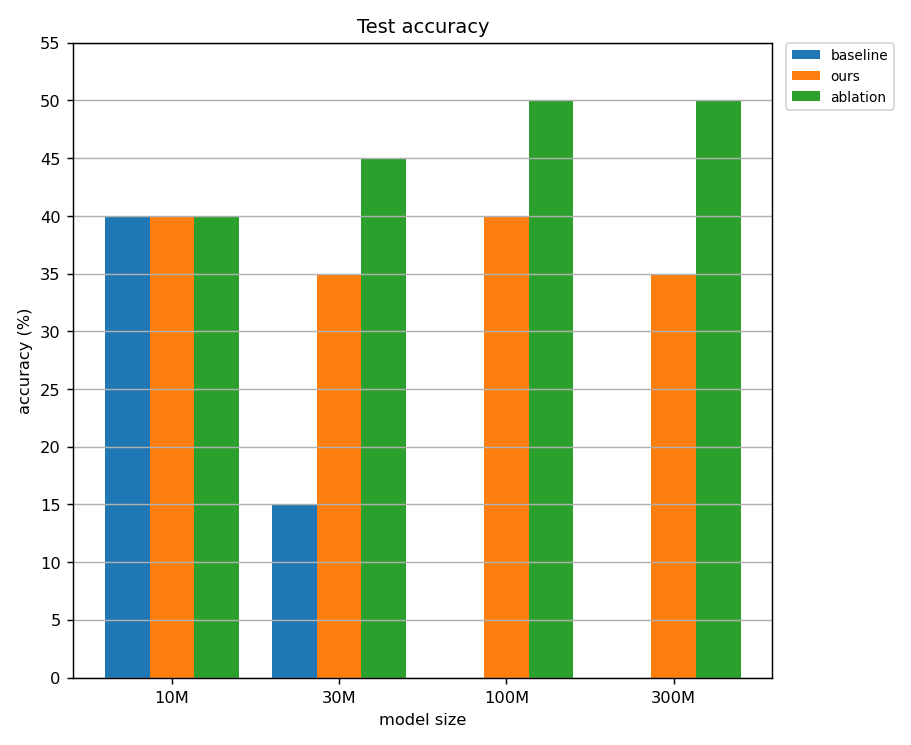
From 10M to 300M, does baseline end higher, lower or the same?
lower
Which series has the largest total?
ablation
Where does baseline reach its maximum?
10M
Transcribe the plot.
Title: Test accuracy
x-axis: model size, ticks 10M 30M 100M 300M
y-axis: accuracy (%), ticks 0 5 10 15 20 25 30 35 40 45 50 55
Legend: baseline, ours, ablation
Values:
baseline: 40 15 0 0
ours: 40 35 40 35
ablation: 40 45 50 50
